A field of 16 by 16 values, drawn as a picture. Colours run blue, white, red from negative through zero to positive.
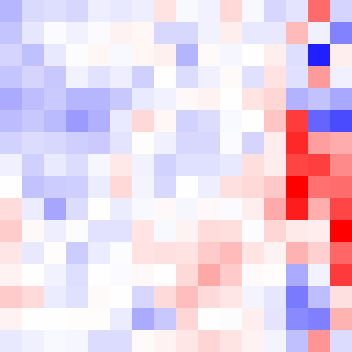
The ninth with the highest average is the middle right. A vertical seam about 80% of the way across splits the table, and the left part is calmer. Neither half mirrors the other. The values are skewed, with a long tail toward high values.
